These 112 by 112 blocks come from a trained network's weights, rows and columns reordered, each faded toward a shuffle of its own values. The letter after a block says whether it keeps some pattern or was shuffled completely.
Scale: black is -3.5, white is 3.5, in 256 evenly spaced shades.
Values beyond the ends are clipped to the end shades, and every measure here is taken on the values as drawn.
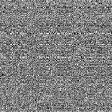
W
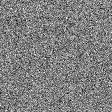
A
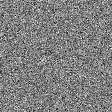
A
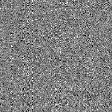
W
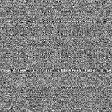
W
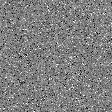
A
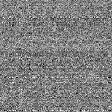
W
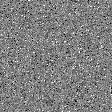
A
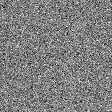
A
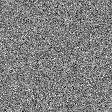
A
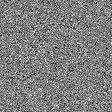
A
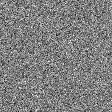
A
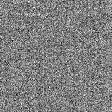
W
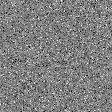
A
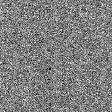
W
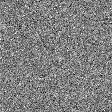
A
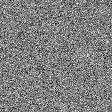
A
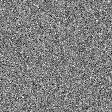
A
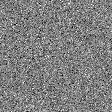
A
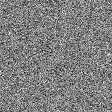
A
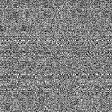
W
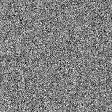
W
